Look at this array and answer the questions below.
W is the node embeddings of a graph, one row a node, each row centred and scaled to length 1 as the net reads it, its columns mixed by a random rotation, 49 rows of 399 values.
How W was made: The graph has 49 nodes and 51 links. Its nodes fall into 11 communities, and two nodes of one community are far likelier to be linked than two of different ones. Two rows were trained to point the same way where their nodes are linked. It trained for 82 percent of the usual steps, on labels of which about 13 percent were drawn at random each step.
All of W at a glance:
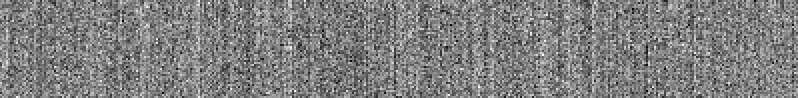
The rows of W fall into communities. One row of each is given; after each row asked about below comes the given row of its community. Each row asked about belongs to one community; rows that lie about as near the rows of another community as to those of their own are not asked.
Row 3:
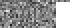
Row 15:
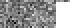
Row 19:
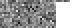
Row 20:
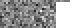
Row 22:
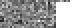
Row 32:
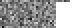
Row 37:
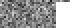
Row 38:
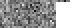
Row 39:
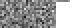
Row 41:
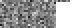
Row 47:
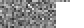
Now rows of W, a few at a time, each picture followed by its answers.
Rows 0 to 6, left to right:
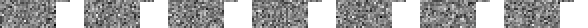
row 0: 22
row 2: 3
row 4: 20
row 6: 41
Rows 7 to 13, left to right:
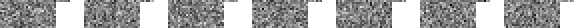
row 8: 41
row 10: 39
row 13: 3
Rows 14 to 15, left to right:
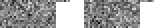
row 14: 19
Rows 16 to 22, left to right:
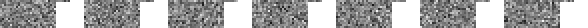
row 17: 38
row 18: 15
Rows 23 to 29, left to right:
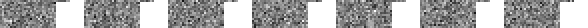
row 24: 41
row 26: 32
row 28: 3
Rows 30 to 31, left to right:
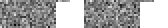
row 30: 47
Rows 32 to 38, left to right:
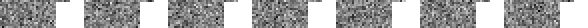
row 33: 37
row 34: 19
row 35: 39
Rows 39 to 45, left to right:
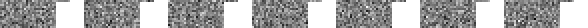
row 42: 47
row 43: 37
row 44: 39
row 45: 32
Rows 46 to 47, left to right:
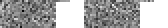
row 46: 20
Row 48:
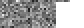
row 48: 19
